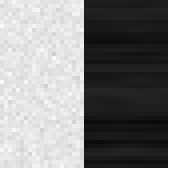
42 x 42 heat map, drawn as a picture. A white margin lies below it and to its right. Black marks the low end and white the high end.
It is made of 1 by 2 panels. Panel 1,1: very high, fine-grained, faint in contrast. Panel 1,2: very low, streaked across, faint in contrast.
